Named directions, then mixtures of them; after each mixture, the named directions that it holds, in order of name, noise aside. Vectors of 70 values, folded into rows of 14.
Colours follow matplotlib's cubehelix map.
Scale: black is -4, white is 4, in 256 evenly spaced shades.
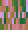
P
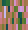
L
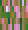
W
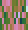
P, W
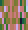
L, P, W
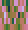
L, P, W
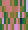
P, W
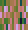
L, P, W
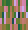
L, P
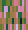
L, W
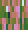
W
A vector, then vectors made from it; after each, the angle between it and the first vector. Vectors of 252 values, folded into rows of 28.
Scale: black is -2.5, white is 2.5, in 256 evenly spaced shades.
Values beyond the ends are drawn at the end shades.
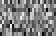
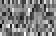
nearly opposite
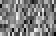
orthogonal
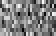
orthogonal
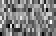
nearly parallel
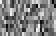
orthogonal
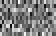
nearly opposite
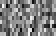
orthogonal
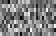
partly opposed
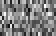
nearly parallel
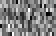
partly opposed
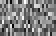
partly aligned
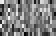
partly aligned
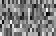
nearly opposite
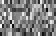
nearly parallel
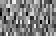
orthogonal
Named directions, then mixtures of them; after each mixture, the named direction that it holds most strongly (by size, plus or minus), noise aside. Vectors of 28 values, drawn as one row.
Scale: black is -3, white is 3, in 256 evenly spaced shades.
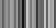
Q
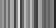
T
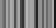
T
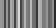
T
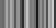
Q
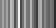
T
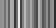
T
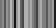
T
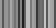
Q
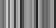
T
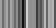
Q
